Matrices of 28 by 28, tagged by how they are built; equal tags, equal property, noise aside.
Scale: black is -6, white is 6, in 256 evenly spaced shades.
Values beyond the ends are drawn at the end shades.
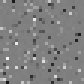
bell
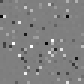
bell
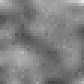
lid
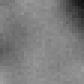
lid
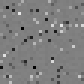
bell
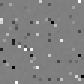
bell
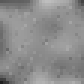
lid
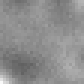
lid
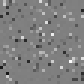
bell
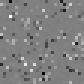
bell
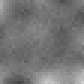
lid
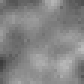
lid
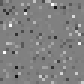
bell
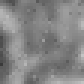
lid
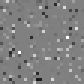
bell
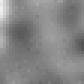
lid
